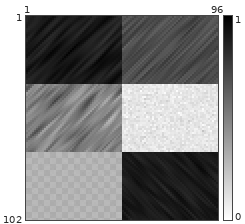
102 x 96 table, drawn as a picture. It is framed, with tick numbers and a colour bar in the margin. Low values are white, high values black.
It is made of 3 by 2 panels. Panel 1,1: very high, slanting up to the right, faint in contrast. Panel 1,2: high, slanting up to the right, faint in contrast. Panel 2,1: middling, slanting up to the right. Panel 2,2: very low, fine-grained, faint in contrast. Panel 3,1: low, checkered, faint in contrast. Panel 3,2: very high, slanting down to the right, faint in contrast.
